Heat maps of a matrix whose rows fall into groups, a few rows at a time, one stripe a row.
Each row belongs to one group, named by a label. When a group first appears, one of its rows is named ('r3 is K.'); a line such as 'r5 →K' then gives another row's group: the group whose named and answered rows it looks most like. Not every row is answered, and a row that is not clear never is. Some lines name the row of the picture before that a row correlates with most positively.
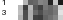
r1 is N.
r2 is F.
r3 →F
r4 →F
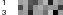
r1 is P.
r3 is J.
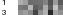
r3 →P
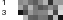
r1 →P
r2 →F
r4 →N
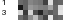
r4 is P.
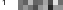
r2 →P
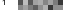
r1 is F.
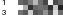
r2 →N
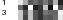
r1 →N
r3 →F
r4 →F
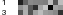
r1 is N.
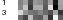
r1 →J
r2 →J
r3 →N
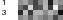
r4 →J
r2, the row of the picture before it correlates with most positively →4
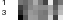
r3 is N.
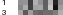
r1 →J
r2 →J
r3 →F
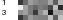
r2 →N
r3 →P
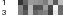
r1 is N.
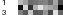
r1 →N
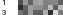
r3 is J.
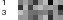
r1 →P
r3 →N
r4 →P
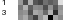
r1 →F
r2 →J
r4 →P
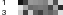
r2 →N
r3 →F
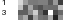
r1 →N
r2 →F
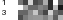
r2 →N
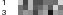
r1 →F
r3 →P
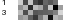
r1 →F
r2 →J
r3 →F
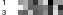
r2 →N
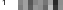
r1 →J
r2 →J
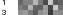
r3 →P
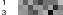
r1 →F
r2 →J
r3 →P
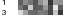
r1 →P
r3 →N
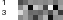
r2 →J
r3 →N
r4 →P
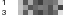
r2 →N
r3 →F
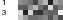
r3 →F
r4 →N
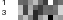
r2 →F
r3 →F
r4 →P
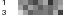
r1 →P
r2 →F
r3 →N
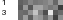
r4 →J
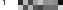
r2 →F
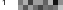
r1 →J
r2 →F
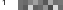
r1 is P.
